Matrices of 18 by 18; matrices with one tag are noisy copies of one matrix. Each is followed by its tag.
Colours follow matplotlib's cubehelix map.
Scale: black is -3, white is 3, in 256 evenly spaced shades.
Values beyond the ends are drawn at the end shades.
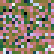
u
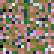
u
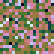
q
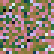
u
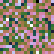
q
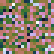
u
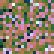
u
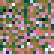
u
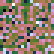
u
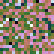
q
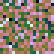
q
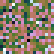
u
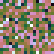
q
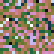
q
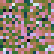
u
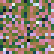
u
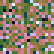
u
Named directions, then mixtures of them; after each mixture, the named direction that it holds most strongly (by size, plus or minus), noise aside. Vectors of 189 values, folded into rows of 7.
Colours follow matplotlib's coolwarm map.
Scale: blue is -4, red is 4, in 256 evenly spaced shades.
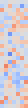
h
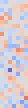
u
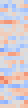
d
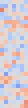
d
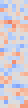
d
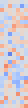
h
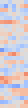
d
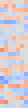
d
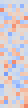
h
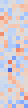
u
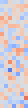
u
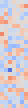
u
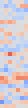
d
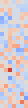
u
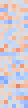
d
